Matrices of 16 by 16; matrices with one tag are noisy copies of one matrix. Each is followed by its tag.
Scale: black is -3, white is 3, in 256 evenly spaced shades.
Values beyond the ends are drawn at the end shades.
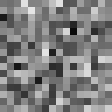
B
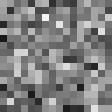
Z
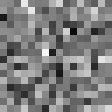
B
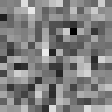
B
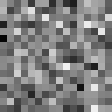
Z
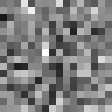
B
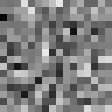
B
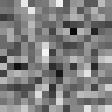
B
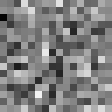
B
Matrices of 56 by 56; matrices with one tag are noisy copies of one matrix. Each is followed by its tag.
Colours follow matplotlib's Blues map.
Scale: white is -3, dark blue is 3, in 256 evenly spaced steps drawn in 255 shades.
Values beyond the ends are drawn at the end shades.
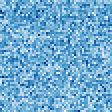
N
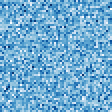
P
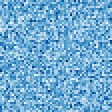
P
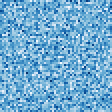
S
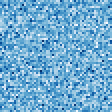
P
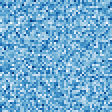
P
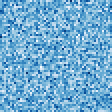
S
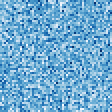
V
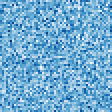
S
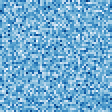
S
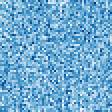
V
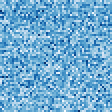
N
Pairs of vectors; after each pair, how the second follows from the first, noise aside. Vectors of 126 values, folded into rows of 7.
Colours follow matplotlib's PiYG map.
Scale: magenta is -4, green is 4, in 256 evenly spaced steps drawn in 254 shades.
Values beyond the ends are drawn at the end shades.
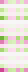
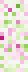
shuffled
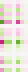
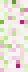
shuffled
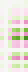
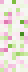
shuffled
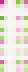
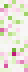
shuffled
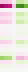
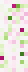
shuffled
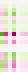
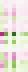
negated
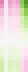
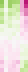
negated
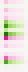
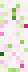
shuffled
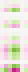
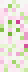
shuffled
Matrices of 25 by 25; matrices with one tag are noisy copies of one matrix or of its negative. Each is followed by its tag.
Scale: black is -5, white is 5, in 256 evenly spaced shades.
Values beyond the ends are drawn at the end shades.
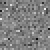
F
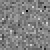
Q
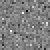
Q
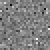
F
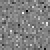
Q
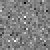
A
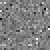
F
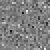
Q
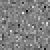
Q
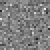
F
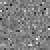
F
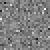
F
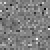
F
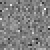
F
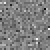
F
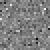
F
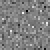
Q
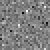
Q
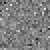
F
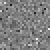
F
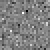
Q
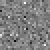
A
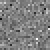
F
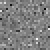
F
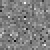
A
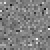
F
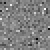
F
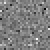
F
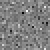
Q
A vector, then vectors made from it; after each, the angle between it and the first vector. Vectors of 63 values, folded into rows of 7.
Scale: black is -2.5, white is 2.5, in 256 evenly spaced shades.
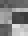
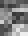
nearly parallel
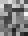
partly opposed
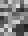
partly opposed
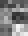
nearly parallel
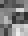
nearly parallel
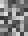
orthogonal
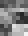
nearly parallel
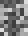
orthogonal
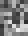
partly aligned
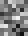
partly opposed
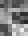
nearly parallel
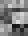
nearly opposite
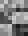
nearly opposite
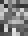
orthogonal
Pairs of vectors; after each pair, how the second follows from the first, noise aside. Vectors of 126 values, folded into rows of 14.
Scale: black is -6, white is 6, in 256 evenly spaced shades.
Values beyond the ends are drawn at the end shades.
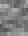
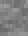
shrunk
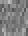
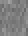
shrunk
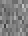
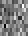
scaled up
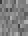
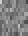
negated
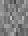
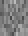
negated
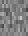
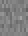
shrunk
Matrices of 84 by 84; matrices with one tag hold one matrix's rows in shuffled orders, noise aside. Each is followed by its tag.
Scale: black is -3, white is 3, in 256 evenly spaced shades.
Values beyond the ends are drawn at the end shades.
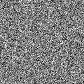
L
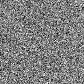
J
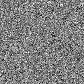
L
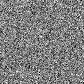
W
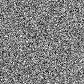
J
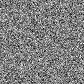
W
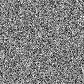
W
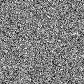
L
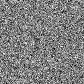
L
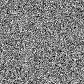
L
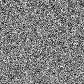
L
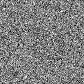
L
